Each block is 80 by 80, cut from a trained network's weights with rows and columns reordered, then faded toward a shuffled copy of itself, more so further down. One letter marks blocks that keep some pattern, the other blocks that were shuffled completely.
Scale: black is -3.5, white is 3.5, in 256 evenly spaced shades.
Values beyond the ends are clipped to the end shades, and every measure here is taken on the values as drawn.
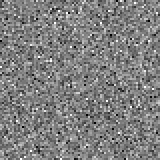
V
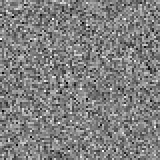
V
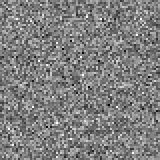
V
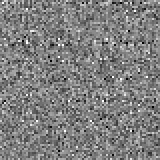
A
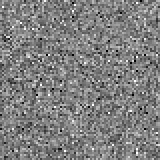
A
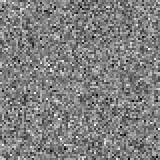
V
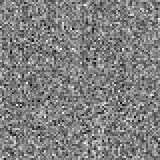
A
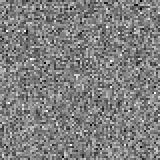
A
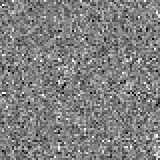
A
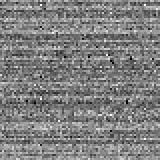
A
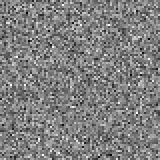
V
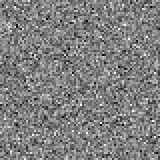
V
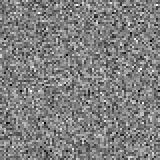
A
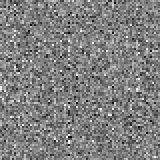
A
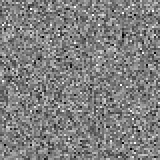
V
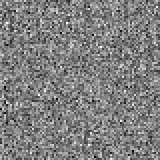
A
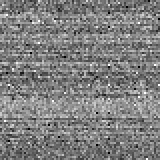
A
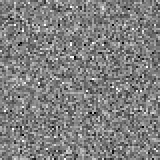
A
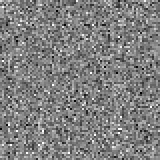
A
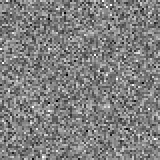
V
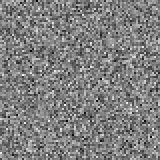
V
